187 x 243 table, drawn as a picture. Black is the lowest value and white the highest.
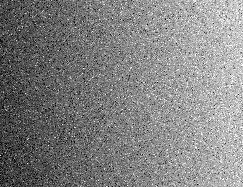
There are no regular stripes. The values follow a bell shape. Values rise toward the right. The texture is fine-grained noise.
